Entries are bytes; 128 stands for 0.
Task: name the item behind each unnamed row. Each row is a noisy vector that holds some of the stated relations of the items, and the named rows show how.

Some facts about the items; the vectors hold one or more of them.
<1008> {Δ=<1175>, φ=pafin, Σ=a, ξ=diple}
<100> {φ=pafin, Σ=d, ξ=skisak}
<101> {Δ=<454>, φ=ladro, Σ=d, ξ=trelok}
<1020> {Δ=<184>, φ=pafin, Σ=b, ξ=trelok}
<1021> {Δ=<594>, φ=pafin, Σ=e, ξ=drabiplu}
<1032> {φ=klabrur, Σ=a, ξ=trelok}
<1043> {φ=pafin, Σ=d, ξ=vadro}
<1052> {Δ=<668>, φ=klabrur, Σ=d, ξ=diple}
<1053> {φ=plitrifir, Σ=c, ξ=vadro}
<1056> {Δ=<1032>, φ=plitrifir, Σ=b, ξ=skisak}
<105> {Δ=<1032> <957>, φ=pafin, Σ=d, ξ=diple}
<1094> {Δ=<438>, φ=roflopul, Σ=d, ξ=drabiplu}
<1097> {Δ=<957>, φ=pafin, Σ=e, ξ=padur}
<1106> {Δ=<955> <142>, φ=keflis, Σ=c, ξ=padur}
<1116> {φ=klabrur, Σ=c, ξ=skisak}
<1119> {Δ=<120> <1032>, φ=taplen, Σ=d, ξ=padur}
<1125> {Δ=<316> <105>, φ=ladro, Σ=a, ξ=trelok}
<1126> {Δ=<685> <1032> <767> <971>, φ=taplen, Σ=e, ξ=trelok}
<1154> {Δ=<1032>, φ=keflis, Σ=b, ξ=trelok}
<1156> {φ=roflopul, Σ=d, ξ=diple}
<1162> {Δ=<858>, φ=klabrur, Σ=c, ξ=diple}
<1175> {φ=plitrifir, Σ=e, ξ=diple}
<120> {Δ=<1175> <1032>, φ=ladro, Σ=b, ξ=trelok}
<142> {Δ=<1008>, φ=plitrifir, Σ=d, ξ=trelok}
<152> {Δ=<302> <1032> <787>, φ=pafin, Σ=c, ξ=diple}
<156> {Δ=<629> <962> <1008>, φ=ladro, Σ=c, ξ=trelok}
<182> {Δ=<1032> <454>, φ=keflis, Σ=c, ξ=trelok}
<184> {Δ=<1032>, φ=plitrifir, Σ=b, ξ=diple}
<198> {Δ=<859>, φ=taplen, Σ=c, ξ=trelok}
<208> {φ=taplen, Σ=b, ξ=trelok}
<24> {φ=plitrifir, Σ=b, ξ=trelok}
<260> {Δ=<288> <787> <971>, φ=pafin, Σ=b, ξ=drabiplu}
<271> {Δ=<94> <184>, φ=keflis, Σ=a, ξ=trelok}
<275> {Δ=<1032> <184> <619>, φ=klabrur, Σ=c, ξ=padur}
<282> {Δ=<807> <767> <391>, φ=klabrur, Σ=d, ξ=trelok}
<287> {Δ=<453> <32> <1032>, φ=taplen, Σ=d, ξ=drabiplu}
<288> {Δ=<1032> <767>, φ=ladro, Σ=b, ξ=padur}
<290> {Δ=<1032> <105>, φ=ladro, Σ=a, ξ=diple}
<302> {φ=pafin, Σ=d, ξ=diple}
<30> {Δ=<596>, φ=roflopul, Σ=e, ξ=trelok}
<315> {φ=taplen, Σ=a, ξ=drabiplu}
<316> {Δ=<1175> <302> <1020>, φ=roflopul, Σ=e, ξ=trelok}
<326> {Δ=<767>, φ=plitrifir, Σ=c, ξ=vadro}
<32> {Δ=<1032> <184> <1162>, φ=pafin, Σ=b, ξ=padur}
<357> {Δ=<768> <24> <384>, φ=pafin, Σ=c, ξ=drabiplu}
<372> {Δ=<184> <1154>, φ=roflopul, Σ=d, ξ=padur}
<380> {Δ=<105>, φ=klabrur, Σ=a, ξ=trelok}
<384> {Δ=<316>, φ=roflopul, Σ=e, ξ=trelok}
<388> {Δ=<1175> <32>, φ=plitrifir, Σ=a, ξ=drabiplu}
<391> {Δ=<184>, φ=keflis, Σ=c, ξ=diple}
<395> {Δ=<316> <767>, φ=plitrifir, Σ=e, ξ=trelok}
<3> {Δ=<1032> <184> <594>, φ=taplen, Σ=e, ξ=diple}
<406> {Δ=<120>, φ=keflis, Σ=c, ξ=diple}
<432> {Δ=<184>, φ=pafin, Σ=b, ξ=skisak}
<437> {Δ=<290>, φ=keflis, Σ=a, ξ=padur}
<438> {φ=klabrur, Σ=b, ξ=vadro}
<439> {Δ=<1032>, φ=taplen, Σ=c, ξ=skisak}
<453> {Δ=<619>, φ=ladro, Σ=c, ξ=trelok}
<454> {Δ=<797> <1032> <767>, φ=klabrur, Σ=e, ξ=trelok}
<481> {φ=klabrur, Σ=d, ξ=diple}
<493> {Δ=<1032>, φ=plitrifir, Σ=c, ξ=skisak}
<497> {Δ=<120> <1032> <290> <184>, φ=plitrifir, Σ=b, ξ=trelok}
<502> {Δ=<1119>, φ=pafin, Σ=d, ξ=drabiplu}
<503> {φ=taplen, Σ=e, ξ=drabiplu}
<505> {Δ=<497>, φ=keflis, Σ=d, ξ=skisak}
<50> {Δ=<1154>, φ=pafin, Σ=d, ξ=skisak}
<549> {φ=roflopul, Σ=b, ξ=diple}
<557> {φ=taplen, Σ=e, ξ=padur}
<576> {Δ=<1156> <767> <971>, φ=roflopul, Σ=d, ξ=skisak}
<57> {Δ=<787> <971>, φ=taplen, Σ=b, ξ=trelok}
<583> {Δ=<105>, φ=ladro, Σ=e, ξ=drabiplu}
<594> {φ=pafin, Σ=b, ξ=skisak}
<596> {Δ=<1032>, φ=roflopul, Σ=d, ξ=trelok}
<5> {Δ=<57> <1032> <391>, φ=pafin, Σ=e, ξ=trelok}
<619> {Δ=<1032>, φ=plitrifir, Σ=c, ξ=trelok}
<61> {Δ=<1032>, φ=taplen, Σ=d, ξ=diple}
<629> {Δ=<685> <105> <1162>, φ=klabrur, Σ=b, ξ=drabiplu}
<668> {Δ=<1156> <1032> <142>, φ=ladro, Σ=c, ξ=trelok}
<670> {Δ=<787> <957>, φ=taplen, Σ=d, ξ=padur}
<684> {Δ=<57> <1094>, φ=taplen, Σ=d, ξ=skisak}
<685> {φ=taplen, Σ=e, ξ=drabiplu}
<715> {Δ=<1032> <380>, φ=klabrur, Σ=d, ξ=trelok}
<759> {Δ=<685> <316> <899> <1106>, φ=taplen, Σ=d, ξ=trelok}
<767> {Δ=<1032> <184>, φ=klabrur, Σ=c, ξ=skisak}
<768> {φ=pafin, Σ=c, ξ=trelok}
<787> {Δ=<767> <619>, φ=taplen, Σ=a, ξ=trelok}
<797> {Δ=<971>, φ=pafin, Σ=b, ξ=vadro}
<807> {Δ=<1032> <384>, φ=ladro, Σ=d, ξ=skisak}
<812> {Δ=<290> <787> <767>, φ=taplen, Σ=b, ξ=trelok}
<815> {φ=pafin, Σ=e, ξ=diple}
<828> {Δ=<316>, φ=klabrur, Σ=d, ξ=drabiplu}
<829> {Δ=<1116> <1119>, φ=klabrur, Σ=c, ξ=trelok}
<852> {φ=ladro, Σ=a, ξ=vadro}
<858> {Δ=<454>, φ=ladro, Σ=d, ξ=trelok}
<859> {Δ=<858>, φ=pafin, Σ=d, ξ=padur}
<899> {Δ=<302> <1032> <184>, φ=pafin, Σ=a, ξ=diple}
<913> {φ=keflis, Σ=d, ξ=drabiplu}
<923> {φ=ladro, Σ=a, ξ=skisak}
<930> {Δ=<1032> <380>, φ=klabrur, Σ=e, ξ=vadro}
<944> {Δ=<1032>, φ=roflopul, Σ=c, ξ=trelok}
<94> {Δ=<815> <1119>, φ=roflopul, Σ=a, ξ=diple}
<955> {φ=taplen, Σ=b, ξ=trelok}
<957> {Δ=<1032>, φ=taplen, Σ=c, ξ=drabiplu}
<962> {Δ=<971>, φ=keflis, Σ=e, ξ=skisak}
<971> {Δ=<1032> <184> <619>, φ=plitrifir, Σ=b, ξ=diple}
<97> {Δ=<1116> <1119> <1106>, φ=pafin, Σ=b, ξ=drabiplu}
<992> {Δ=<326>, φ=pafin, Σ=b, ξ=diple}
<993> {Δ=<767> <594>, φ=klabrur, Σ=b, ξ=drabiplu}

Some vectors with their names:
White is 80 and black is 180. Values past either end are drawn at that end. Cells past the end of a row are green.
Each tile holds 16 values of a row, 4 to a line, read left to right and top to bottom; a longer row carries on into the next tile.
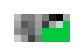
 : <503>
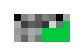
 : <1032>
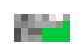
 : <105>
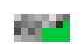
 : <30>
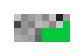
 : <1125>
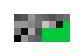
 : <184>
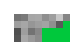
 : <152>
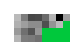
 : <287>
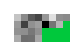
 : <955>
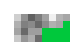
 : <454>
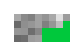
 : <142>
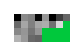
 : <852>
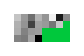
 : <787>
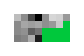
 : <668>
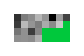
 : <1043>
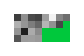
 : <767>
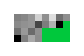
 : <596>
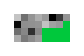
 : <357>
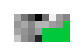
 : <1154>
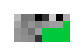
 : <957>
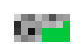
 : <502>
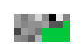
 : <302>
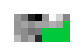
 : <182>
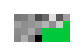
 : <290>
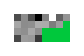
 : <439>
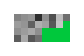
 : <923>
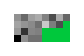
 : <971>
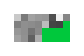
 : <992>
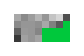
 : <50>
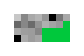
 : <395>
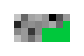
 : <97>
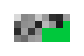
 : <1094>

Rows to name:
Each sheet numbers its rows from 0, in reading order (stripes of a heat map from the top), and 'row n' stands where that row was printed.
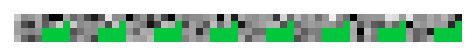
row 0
<315>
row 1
<61>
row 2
<930>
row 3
<797>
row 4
<768>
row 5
<497>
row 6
<275>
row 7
<1020>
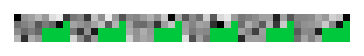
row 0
<372>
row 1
<391>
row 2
<380>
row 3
<670>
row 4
<326>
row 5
<432>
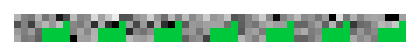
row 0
<271>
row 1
<576>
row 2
<549>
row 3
<5>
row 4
<1008>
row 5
<24>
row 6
<388>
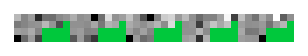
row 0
<619>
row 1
<120>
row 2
<807>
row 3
<962>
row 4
<1126>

